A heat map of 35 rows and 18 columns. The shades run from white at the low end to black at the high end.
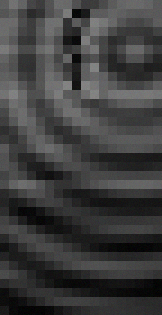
There is an overall slope up to the bottom. An odd patch, rougher than its surroundings, sits in the top middle. Values change most from cell to cell in the top middle. Concentric rings centre on the top right.
